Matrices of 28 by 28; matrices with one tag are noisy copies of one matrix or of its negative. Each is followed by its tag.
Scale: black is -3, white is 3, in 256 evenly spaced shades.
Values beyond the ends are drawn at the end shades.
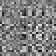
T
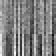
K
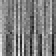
K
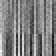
K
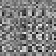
T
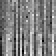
K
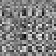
T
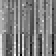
K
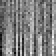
K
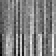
K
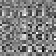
T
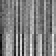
K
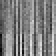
K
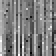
K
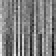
K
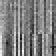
K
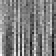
K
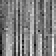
K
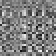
T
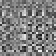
T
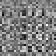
T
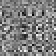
T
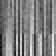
K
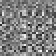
T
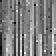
K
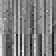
K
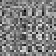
T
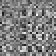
T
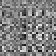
T
